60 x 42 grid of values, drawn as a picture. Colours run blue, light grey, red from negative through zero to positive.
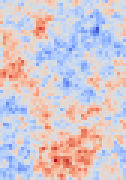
Ninth with the highest average: bottom middle. Histogram: bell-shaped. Stripes: none. Grain: blotchy. Average level on the scale: 50%.
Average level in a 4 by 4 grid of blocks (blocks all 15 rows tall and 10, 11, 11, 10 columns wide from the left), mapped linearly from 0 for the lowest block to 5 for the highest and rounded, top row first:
2301 / 4102 / 1332 / 0452
